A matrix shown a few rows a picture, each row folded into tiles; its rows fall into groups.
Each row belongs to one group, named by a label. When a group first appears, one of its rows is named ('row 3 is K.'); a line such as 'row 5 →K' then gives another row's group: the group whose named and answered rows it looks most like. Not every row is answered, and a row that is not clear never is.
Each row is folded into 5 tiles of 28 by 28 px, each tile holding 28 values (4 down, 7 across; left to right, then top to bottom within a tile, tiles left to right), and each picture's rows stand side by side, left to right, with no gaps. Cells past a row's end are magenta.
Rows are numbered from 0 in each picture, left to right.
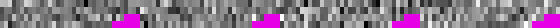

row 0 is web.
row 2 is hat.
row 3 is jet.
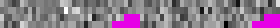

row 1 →hat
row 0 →hat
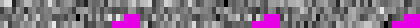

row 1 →web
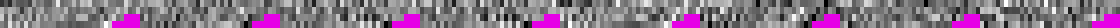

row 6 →web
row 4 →jet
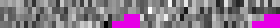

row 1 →hat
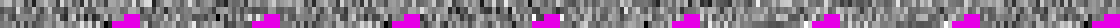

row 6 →jet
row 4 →hat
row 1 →web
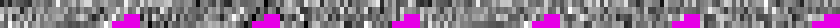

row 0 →jet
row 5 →hat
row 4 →hat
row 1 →web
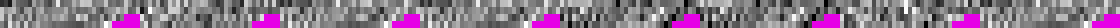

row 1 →hat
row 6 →hat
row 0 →jet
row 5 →web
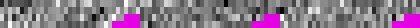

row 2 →hat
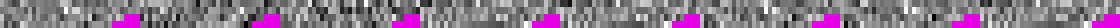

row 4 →jet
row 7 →jet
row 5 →hat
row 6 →hat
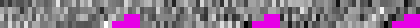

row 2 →web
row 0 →jet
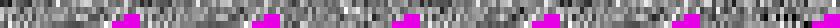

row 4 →jet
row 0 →jet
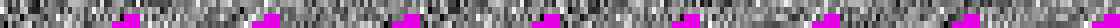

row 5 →jet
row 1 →jet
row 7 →jet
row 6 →web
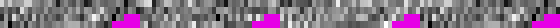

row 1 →web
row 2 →jet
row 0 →web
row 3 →web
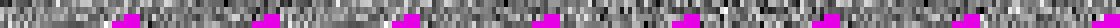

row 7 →hat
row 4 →hat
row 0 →jet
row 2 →jet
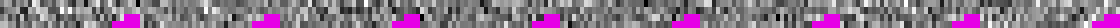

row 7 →jet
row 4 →web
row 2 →hat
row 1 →hat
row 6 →hat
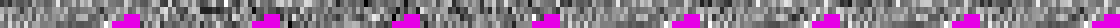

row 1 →hat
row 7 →jet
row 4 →jet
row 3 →hat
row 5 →jet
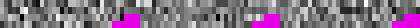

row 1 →web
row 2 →hat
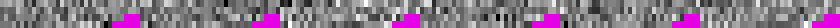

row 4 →hat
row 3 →web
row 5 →jet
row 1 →web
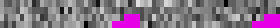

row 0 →hat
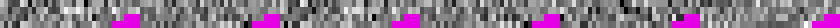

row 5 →jet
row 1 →web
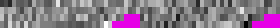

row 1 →web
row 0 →jet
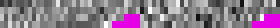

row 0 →jet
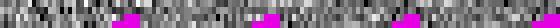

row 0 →hat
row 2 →web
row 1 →web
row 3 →web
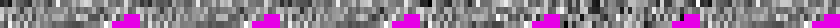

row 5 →jet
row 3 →jet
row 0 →jet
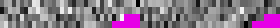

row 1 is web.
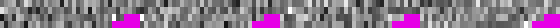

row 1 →hat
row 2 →hat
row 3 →jet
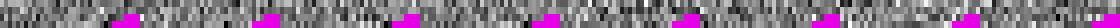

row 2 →web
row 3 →web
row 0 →web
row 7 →web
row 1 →hat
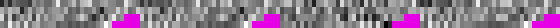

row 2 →web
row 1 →jet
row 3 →jet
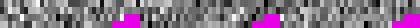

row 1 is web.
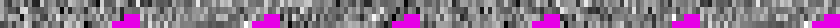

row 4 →hat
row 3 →hat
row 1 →jet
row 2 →web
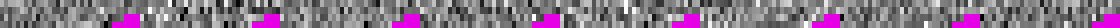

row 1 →hat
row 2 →hat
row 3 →hat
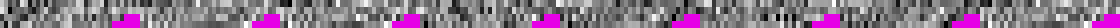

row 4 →web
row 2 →jet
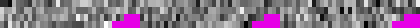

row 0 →jet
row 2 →hat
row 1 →web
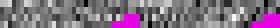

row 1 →web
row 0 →web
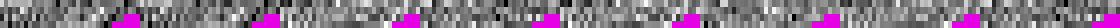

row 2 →jet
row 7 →web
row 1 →web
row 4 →jet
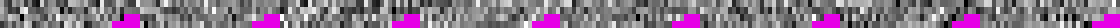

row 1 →hat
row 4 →web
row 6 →web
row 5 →hat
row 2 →hat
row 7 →web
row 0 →hat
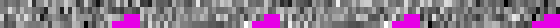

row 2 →jet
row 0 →hat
